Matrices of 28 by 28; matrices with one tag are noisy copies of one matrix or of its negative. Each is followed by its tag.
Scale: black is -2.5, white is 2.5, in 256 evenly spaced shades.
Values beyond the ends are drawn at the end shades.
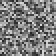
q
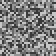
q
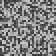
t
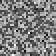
q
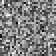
t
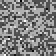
q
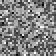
q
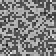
q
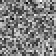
q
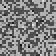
q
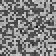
q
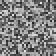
q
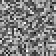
q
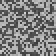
q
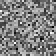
q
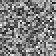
q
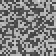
q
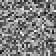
q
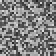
q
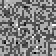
t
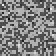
q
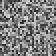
t
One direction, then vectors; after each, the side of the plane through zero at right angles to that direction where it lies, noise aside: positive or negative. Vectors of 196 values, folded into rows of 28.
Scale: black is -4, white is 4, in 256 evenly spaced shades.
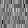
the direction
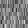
negative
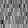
positive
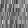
negative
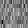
positive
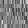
negative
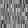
positive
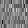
positive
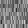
negative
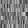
positive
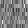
negative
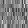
negative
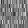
negative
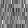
negative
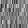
negative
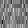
positive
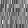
negative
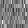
negative
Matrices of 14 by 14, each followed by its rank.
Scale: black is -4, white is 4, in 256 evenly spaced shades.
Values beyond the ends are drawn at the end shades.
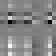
one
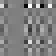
one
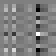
one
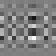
one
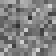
full rank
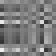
one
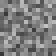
full rank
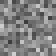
full rank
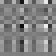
one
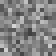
full rank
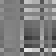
one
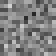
full rank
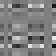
one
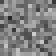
full rank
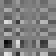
one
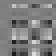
one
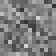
full rank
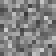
full rank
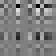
one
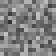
full rank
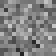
full rank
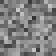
full rank
